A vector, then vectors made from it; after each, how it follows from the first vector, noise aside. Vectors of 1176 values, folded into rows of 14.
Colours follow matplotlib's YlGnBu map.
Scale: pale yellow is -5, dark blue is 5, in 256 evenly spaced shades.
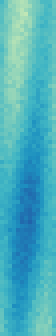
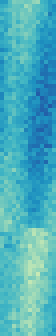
wrapped around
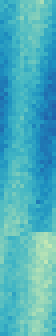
wrapped around
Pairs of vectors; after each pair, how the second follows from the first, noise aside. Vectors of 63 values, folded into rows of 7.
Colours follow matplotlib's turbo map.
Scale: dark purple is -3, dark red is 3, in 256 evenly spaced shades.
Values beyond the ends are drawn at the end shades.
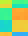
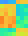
reversed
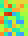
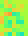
shrunk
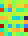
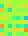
shrunk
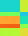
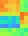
negated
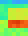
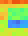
negated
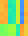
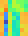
reversed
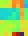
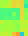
shrunk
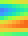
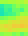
shrunk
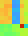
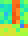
negated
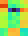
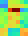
negated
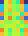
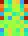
negated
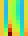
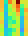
reversed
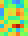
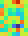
negated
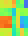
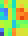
reversed
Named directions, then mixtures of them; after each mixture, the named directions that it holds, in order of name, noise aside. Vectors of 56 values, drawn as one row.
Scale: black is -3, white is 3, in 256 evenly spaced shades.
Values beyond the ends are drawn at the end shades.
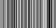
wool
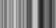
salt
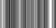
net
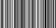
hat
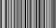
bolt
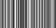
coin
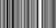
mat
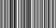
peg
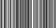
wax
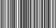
coin, peg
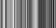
bolt, hat, salt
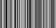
bolt, coin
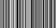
peg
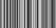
coin, mat, wax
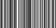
peg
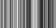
peg, salt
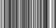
bolt, net, wax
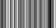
mat, net, peg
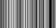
bolt, net, peg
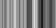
salt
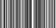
coin, hat, wax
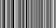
bolt, coin, hat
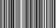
hat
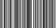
coin, wax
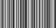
coin
